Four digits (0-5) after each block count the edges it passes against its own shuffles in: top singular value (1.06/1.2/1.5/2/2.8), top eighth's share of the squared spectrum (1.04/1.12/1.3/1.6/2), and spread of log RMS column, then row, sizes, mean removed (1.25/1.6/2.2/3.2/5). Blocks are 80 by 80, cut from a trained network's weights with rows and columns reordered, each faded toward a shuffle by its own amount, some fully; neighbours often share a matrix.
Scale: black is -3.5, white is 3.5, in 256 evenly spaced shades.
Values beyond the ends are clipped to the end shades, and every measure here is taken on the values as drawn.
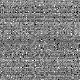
4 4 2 2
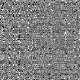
3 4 3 1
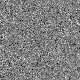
0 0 0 0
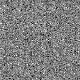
2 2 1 1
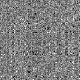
3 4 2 2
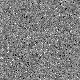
0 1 0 0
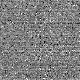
3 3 1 1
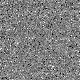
0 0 0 0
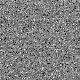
0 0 0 0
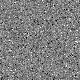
0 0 0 0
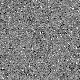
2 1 0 0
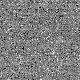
2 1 0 0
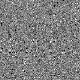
2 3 2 1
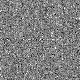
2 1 0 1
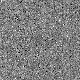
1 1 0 0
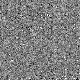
2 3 1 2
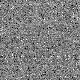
2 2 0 0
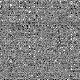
3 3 2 1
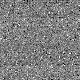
2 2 0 1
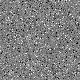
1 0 0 0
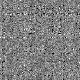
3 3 1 2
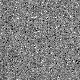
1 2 0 1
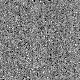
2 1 0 0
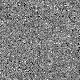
2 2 0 1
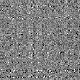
3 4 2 3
